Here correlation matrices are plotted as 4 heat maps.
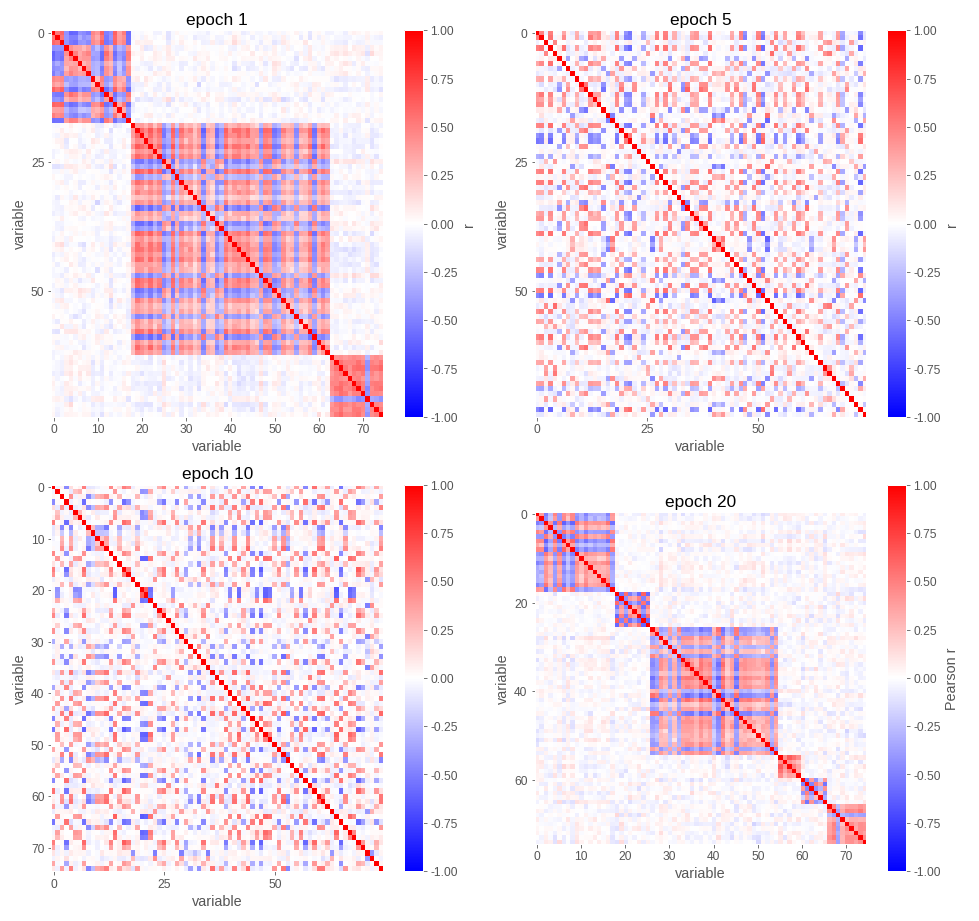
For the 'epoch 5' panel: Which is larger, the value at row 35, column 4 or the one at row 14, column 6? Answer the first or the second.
the second
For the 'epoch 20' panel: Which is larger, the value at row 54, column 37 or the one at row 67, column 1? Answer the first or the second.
the first
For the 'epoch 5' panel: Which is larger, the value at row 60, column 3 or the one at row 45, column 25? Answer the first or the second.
the first
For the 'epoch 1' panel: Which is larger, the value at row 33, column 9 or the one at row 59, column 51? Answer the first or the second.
the second
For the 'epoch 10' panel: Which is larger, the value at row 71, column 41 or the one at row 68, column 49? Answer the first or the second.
the second
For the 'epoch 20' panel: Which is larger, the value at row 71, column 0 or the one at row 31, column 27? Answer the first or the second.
the first
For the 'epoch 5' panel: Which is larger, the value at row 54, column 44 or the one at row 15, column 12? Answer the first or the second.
the first
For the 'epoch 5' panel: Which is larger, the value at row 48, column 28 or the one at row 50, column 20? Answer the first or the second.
the first
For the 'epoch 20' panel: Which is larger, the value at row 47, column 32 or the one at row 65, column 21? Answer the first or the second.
the second
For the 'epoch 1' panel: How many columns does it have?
75
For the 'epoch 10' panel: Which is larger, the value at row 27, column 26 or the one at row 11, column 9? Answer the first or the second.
the first
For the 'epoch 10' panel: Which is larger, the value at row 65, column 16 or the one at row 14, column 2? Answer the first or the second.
the second
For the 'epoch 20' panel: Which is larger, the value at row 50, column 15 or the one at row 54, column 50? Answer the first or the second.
the second
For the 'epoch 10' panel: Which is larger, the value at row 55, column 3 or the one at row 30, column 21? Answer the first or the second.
the second
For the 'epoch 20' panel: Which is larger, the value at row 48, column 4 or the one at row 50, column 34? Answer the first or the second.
the second
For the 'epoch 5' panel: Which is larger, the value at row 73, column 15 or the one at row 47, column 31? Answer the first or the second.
the first
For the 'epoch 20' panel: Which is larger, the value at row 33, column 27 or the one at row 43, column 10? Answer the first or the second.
the second
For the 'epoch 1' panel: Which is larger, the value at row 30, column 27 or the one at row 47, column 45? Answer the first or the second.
the first
